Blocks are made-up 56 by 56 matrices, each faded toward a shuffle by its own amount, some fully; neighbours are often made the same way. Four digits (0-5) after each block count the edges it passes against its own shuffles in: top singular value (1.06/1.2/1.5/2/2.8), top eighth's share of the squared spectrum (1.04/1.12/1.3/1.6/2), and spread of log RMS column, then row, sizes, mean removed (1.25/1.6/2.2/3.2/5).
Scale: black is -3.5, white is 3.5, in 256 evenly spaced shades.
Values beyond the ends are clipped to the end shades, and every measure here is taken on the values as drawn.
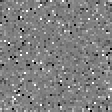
0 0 0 0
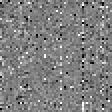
2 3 2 1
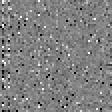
2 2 1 0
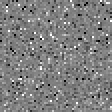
0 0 0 0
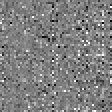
2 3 2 1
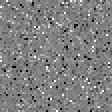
0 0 0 0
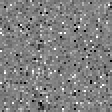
1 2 1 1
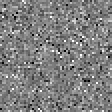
2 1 0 0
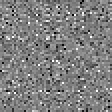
3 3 1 1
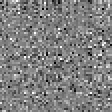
4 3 2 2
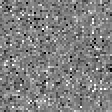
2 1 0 0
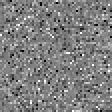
2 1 0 0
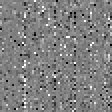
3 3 2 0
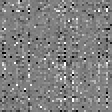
4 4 3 1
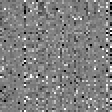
4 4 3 1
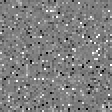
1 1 0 0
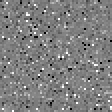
0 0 0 0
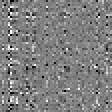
4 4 3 2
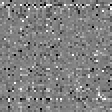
3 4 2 2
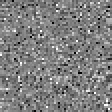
3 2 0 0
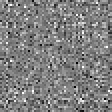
4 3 2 2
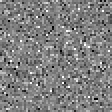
2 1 0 0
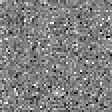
3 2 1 1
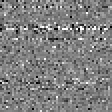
2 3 0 3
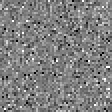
1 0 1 0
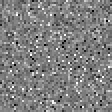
0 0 0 0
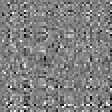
4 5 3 3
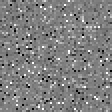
2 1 0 0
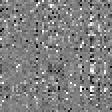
4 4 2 1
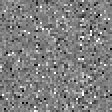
2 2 1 0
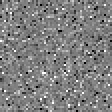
0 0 0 0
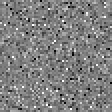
1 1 0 0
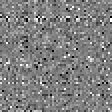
4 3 1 2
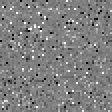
0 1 0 0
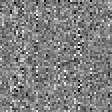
1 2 3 0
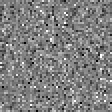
0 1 1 0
